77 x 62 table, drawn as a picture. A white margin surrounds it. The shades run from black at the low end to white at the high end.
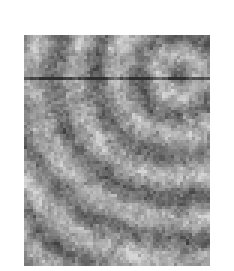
Histogram: bell-shaped. Rings: centred on the top right. Grain: blotchy. Mirror symmetry: none. Slope: none. Odd lines: row 15.
